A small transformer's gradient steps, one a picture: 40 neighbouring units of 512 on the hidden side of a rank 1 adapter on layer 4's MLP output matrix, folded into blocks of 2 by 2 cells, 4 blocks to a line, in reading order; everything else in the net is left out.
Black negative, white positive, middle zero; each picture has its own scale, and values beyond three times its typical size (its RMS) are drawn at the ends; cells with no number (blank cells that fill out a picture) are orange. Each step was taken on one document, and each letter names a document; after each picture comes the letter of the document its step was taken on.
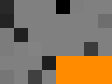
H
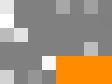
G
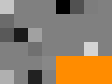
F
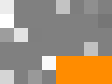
G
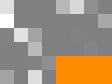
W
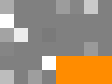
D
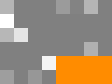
D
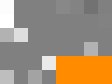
G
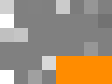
G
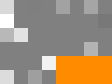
G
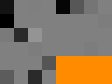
F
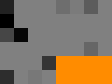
F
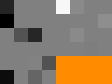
W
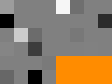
H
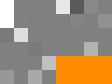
H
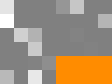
W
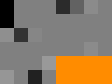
F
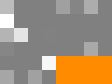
D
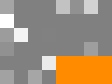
D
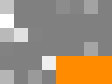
D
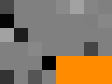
G
